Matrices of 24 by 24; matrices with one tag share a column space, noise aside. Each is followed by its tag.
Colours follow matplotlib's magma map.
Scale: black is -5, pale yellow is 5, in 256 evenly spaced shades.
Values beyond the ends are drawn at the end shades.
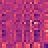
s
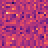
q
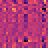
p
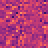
q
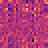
p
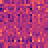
p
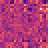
p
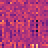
s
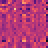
p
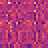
s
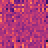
p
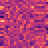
q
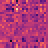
p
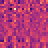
p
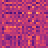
q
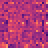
s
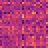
q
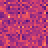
q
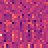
s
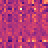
p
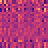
p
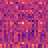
s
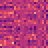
q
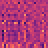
s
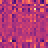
p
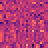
s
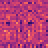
s
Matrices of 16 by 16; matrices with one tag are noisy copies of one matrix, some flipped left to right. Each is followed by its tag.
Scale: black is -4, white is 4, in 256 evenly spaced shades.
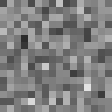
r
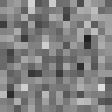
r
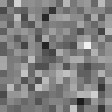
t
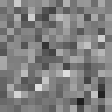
t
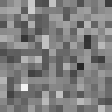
r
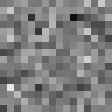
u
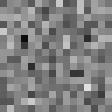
r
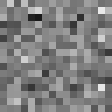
u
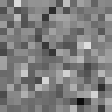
t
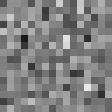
r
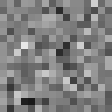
t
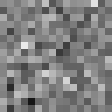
t
